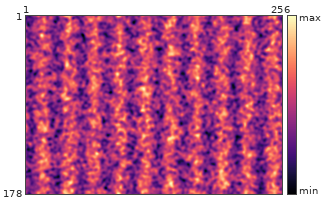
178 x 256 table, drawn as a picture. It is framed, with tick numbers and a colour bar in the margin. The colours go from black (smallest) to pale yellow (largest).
Stripes running up and down repeat 10 times from left to right. There is no seam. No overall slope runs across the table. The histogram is bell-shaped. On average the colour sits 50% of the way up the scale.
